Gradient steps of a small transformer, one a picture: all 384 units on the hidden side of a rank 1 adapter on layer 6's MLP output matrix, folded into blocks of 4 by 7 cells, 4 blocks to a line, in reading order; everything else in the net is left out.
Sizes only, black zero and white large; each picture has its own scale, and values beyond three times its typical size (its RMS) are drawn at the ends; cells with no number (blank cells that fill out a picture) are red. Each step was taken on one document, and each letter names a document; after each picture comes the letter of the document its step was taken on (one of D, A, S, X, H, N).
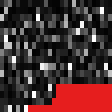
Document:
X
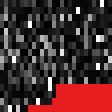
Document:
X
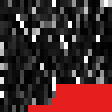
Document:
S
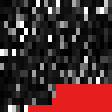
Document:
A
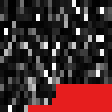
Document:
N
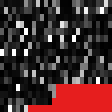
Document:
A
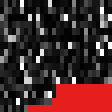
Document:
N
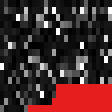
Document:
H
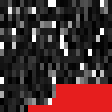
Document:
S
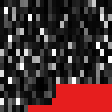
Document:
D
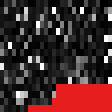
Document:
H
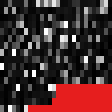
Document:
A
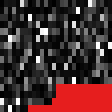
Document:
D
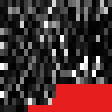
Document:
S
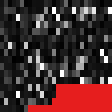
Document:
H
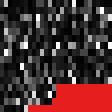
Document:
N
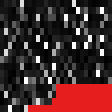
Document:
N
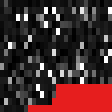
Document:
H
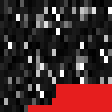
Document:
H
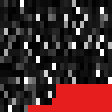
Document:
N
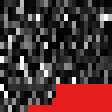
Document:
N
